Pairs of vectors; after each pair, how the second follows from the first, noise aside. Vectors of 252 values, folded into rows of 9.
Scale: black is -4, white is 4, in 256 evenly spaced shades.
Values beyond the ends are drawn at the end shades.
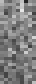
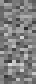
shuffled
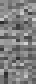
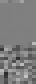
partly zeroed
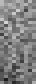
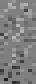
partly zeroed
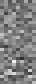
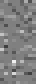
partly zeroed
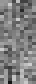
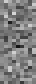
shuffled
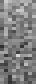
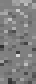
partly zeroed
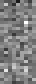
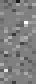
partly zeroed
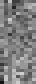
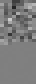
partly zeroed
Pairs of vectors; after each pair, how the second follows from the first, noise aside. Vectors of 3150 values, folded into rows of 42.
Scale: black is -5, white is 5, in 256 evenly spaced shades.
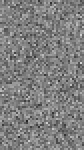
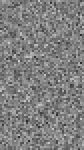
sign-scrambled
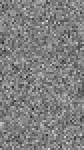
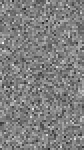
negated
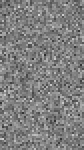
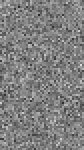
negated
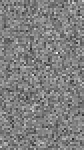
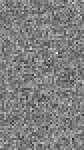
sign-scrambled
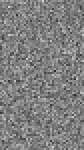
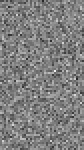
negated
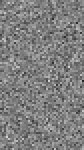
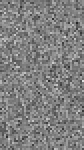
sign-scrambled
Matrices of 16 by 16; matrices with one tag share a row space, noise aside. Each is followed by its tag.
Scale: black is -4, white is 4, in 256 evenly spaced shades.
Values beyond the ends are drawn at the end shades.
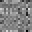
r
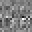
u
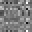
r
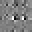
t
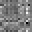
r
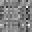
r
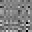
r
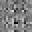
t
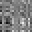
u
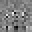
t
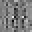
t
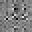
t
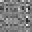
r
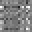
r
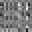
r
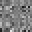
u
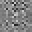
t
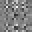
t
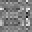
r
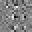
t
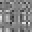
u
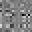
u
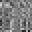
u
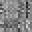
r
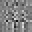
t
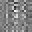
t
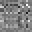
r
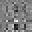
t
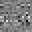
r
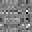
r
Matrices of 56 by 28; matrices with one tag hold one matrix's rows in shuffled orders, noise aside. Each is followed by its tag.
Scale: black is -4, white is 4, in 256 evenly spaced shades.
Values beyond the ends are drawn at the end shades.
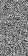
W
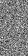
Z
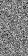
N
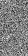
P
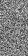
Z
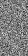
N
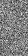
P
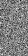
Z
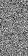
P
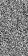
N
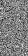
Z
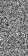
Z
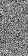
P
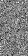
Z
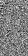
Z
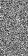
Z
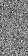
P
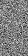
N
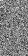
Z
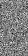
P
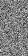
N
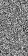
N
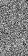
N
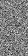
W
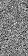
N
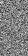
Z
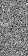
P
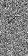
W
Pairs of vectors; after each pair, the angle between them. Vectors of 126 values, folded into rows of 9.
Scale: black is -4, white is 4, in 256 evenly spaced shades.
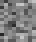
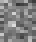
nearly opposite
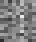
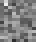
orthogonal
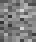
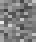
nearly opposite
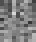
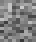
partly opposed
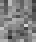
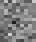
partly opposed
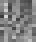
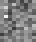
partly aligned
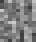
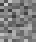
orthogonal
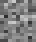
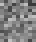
partly aligned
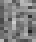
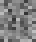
partly opposed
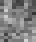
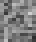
partly opposed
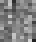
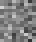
partly opposed
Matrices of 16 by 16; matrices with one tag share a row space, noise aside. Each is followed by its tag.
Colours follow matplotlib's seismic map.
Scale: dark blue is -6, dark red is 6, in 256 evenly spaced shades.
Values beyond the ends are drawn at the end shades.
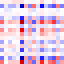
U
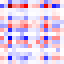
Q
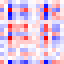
Q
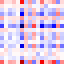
U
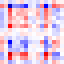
Q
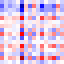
U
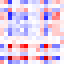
Q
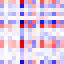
U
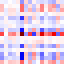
U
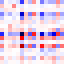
U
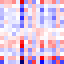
U
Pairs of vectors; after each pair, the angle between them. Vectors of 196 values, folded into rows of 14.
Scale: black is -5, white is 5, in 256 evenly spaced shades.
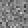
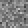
nearly parallel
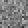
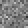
partly aligned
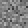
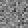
orthogonal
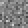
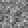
partly opposed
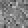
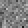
partly opposed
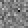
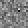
nearly parallel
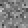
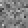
nearly opposite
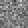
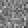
orthogonal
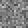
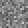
partly aligned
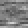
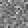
orthogonal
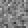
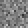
orthogonal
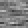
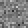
partly aligned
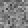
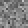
nearly parallel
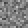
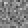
nearly opposite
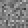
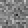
partly aligned
